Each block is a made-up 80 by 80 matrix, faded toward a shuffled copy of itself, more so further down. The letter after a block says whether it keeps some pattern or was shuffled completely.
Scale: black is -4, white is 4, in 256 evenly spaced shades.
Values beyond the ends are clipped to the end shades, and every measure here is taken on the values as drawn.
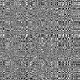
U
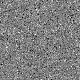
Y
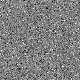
Y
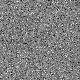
Y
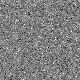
Y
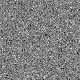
Y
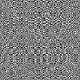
U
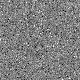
Y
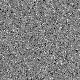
Y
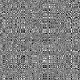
U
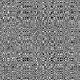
U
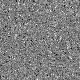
Y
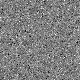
Y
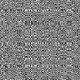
U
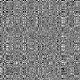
U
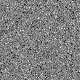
Y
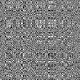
U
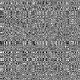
U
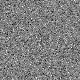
Y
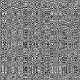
U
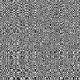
U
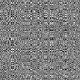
U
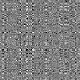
U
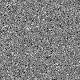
Y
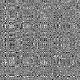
U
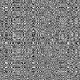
U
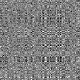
U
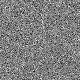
Y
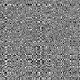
U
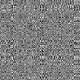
U
